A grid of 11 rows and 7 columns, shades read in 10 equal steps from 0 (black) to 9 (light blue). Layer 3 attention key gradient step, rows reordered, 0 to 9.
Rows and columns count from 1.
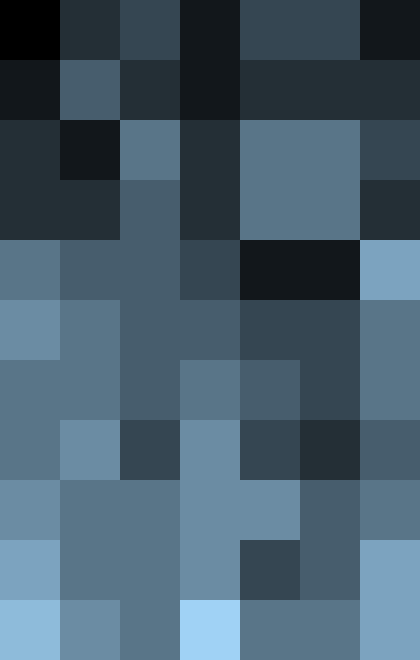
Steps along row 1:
up up down up same down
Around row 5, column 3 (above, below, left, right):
4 4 4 3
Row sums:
13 14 23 22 25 30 31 29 37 37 45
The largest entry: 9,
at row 11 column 4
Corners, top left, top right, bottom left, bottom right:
0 1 8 7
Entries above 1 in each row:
4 5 6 7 5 7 7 7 7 7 7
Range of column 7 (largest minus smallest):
6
